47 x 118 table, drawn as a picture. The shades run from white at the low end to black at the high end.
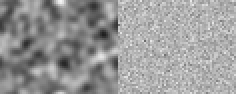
The table splits into one row of 2 panels. Panel 1,1: middling, blotchy, strong in contrast. Panel 1,2: low, fine-grained.
